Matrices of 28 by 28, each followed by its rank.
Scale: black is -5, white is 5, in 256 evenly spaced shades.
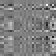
two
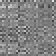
three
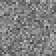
full rank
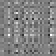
two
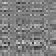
three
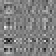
three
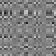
two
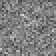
full rank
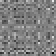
three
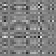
two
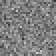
full rank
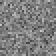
full rank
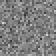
full rank
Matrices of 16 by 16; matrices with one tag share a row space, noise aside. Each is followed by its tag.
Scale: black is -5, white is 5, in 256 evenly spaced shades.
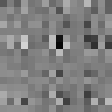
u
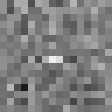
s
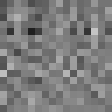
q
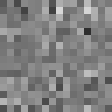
u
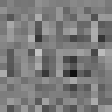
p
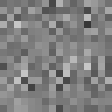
u
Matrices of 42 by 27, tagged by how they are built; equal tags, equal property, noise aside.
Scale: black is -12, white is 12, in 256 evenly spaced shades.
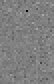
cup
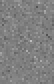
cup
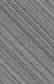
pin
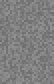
cup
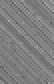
pin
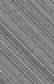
pin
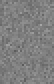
cup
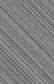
pin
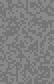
cup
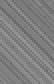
pin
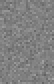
cup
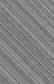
pin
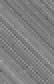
pin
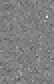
cup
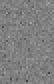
cup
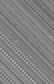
pin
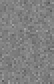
cup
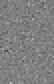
cup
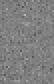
cup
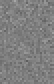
cup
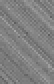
pin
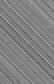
pin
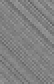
pin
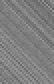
pin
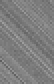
pin
